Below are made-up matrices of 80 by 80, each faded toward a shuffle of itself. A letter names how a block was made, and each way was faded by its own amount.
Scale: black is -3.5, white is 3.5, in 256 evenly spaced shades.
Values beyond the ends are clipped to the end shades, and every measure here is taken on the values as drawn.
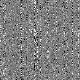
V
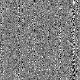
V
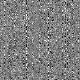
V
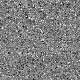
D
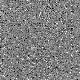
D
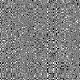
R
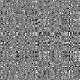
R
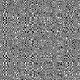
R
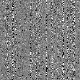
V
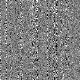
V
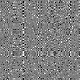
R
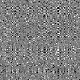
R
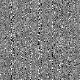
V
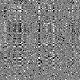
R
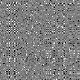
R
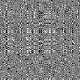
R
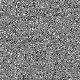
D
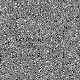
D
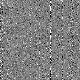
V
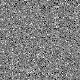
D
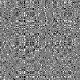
R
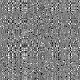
R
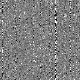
V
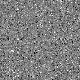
D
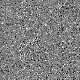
D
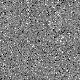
D
